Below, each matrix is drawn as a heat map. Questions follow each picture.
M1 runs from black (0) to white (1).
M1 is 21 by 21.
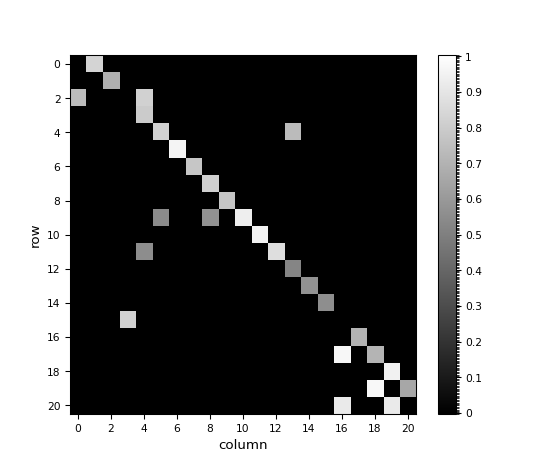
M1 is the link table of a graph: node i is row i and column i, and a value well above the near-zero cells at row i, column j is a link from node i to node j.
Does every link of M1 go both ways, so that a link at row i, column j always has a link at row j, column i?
no
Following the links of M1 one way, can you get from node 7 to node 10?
yes
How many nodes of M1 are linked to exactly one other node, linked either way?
0
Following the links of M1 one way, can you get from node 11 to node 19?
no
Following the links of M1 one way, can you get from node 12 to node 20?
no
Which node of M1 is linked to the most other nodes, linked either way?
node 4
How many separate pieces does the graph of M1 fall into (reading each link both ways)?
2
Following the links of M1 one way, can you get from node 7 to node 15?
yes
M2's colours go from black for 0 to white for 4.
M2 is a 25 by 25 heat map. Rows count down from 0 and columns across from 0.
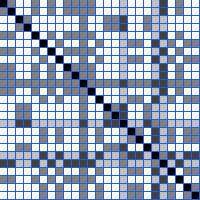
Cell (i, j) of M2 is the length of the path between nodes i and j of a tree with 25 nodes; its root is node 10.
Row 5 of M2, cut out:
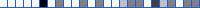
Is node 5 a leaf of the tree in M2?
yes
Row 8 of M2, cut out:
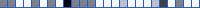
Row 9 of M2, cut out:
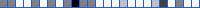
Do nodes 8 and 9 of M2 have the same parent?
yes
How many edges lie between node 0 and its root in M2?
2
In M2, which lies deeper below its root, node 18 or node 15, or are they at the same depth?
node 18
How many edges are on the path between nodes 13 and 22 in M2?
4
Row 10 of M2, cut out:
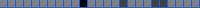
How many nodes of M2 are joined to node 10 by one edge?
3
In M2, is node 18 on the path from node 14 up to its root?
no
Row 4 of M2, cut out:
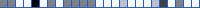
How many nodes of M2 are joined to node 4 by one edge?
1
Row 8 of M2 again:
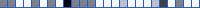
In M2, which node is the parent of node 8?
20
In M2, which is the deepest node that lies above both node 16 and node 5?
19
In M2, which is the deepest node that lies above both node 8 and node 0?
20
